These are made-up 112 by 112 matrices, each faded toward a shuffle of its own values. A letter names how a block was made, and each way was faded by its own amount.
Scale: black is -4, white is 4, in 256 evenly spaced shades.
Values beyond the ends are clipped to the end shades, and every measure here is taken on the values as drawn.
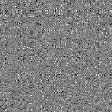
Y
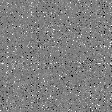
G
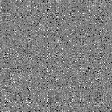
Y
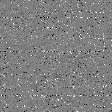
G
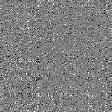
Y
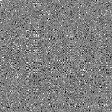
Y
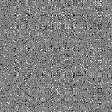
Y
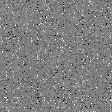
G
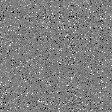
G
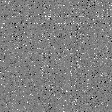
G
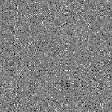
Y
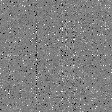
G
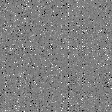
G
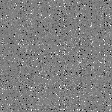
G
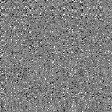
Y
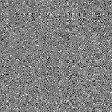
Y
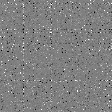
G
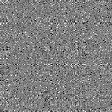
Y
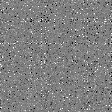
G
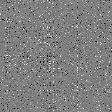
G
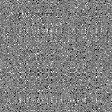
Y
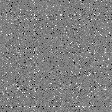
G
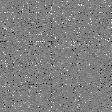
G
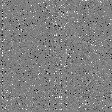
G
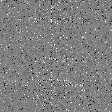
G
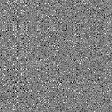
Y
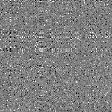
Y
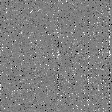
G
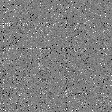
G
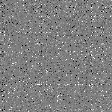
G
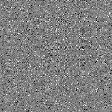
Y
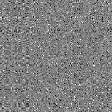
Y
